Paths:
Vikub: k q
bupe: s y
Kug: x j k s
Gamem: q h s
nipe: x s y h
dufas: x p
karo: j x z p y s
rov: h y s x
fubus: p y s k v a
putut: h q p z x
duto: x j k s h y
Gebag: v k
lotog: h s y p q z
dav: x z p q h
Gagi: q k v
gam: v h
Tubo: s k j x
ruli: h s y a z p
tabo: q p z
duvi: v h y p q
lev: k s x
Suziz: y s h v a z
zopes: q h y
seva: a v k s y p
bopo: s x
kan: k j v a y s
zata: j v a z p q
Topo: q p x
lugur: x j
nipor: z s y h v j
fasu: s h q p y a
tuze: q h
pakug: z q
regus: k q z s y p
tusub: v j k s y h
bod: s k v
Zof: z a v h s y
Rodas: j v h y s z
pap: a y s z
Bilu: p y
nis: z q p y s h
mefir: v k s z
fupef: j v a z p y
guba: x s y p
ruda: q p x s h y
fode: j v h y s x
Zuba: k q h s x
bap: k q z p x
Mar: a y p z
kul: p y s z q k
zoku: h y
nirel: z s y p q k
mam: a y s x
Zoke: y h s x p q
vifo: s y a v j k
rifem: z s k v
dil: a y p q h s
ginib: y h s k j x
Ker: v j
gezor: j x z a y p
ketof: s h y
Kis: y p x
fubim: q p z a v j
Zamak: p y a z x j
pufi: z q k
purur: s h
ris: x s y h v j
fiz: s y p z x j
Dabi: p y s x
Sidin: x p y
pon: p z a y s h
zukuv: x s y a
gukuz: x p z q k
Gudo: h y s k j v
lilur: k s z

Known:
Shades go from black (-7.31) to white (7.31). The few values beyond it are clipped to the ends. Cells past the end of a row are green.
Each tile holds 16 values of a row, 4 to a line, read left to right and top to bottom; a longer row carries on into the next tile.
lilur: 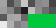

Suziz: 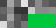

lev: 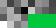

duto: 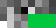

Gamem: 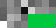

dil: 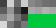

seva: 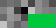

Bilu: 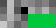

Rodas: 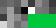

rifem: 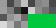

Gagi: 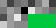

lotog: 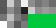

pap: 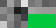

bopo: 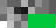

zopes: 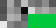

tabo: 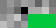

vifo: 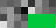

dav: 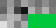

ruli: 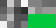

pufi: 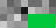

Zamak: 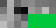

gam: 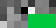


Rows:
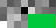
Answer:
Zuba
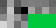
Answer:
Sidin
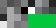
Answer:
tusub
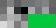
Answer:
dufas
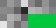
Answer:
nirel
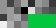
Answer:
bod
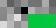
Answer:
bap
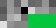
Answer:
tuze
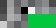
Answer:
duvi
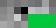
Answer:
fubim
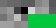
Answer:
zata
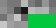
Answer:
pakug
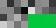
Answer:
mefir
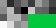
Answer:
Kug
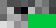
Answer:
lugur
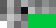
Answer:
ruda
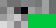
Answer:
gukuz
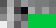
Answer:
Dabi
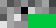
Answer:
Vikub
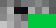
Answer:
gezor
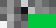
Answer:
bupe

